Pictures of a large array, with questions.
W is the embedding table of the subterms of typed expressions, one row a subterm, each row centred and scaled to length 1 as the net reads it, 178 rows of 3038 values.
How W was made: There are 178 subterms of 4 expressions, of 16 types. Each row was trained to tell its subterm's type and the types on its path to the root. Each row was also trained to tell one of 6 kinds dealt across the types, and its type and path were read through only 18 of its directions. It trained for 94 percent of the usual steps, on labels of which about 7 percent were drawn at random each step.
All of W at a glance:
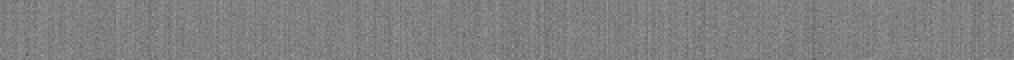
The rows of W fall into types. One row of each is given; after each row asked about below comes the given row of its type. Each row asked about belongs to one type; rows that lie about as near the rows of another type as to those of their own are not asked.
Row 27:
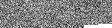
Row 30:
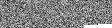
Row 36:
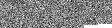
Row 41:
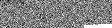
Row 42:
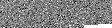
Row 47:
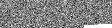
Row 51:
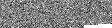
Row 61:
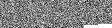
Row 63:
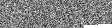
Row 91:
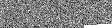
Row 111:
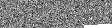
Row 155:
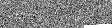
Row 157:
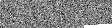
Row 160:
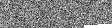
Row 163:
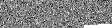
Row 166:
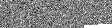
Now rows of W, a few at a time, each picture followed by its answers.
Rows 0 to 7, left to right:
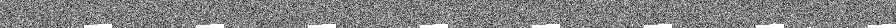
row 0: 157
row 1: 51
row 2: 30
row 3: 36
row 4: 41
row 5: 163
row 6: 157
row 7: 41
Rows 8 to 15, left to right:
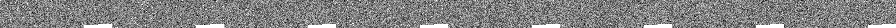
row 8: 41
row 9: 42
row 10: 63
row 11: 91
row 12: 63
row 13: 63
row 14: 51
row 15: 155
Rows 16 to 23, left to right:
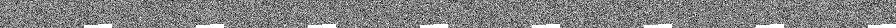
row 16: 160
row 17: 157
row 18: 30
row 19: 47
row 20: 63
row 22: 155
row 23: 166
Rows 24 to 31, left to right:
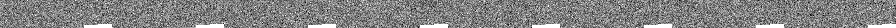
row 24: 111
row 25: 111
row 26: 61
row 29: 91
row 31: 63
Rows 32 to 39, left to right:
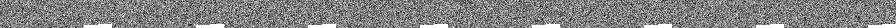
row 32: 30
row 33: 160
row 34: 42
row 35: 160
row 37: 42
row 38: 155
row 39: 41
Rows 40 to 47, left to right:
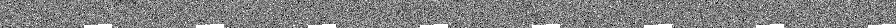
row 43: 155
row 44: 36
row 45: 27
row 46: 163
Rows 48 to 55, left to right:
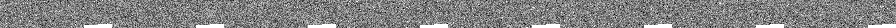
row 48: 111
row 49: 157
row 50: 63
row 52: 63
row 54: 166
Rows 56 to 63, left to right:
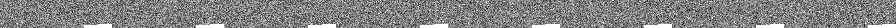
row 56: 36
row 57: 91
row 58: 42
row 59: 91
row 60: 166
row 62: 155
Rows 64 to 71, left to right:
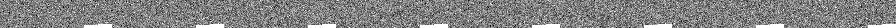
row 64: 166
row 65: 163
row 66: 30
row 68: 155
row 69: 157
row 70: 36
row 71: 163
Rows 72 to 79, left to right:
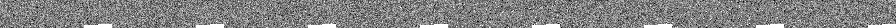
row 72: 61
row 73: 30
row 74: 36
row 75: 63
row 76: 36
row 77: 36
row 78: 27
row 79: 160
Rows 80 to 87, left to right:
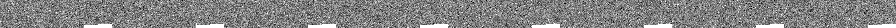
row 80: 61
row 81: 30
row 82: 166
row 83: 166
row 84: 157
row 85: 111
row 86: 42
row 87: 41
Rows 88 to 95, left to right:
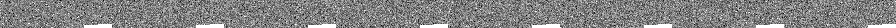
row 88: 111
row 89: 91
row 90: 155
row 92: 41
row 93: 111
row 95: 160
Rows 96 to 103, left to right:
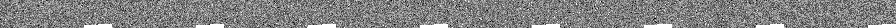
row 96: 27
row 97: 61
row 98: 27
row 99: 111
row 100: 30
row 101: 47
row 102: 63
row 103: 111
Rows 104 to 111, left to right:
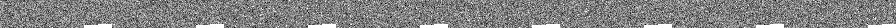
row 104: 61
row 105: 111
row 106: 27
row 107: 61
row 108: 30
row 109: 42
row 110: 163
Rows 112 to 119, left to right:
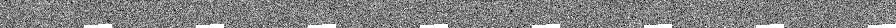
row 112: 27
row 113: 61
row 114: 30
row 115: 166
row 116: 160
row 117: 42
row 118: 163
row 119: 41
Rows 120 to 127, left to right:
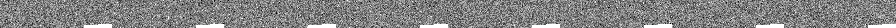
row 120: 41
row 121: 36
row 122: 163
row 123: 163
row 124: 61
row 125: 111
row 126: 51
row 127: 157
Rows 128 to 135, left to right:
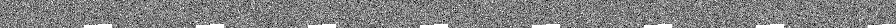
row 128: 155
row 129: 166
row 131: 27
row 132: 47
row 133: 155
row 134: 30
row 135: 155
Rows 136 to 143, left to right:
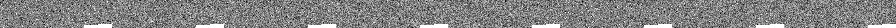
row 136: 41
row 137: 61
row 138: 47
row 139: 42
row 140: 30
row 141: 27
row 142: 63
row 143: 63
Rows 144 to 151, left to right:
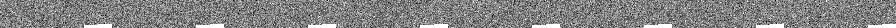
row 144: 157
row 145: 91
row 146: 166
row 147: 63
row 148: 27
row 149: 111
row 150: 61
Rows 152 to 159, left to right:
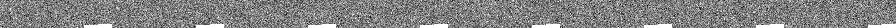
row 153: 47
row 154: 157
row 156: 27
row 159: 47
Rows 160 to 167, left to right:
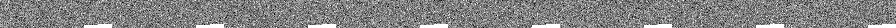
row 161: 166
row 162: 166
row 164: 27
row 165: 42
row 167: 160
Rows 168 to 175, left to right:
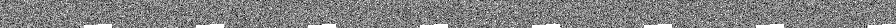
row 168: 111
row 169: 155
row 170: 61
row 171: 155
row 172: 27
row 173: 160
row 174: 36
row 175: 30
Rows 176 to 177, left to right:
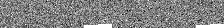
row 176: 91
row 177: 41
